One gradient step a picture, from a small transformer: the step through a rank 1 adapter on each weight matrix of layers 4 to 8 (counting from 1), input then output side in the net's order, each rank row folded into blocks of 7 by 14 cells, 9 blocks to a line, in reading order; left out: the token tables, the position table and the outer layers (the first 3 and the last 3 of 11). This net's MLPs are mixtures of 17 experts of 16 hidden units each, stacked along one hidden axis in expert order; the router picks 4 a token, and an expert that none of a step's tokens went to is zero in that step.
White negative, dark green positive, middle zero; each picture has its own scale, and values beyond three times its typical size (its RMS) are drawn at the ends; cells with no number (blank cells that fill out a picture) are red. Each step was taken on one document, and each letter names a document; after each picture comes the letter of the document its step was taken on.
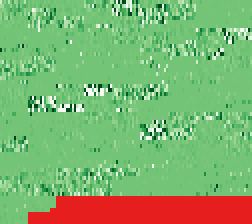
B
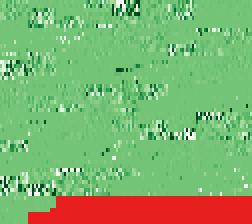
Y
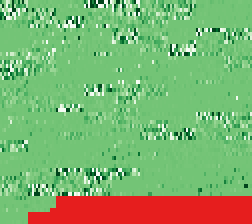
Y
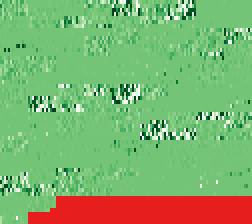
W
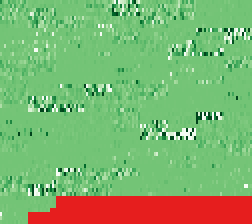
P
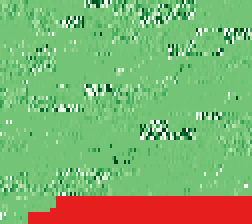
P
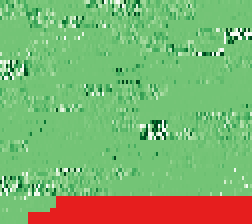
Y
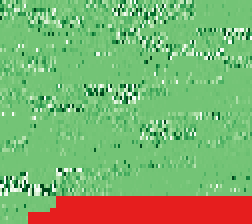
B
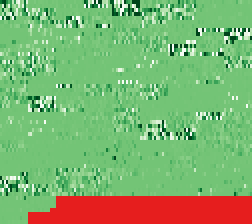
Y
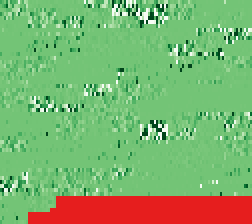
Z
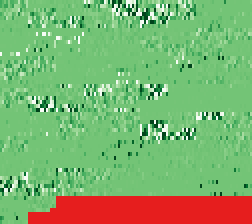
Z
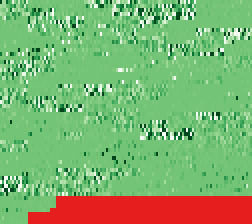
Y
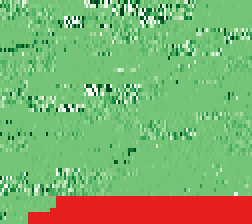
P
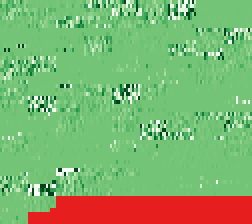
W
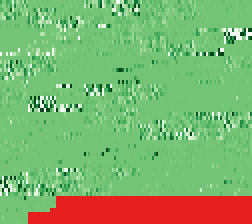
Y
